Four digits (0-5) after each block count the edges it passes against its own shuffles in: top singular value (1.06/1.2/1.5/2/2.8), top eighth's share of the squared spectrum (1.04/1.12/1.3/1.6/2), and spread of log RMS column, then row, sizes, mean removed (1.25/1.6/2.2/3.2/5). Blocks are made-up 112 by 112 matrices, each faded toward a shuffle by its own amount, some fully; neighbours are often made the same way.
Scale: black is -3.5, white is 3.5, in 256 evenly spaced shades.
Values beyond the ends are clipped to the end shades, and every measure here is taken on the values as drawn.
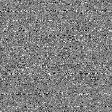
1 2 0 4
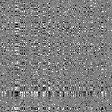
5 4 3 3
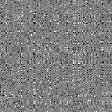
5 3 2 3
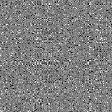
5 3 2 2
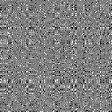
5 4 3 3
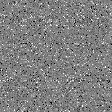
4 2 0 1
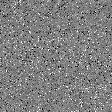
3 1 0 0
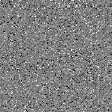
4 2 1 1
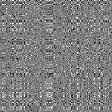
5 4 3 3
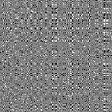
5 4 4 3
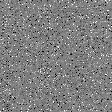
3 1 0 0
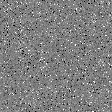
3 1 0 0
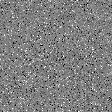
3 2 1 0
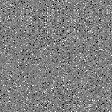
4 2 1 1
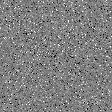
2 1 0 0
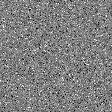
0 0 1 0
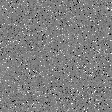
2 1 0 0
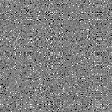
5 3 2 2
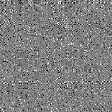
4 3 2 2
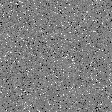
2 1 0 0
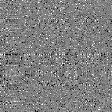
4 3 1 2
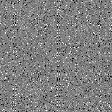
4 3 2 1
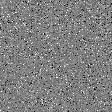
2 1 0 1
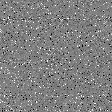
3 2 0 1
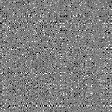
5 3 2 3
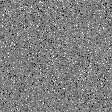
0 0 0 0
